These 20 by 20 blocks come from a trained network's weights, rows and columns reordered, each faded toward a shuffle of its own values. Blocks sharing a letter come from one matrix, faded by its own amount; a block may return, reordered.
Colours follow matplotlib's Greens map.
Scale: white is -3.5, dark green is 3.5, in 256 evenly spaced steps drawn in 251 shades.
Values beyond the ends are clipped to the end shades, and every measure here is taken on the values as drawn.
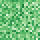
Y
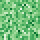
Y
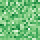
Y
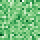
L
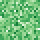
Y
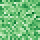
Y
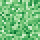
L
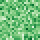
L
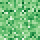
L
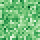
Y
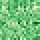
L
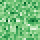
L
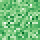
L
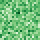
Y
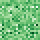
L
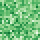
Y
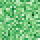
Y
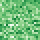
L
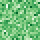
Y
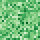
Y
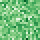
Y
